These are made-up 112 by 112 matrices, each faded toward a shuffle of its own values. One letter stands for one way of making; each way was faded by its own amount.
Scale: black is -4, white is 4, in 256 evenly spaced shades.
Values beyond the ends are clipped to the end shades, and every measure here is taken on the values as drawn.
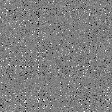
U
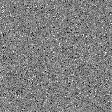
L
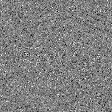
L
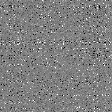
U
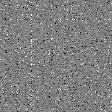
U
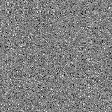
L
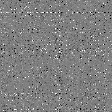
U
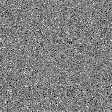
L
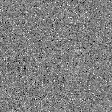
L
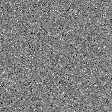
L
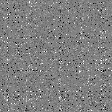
U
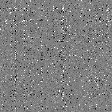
U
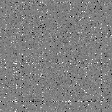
U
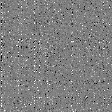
U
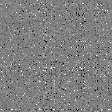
U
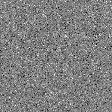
L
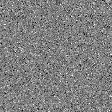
L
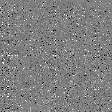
U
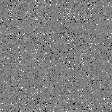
U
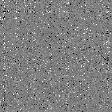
U
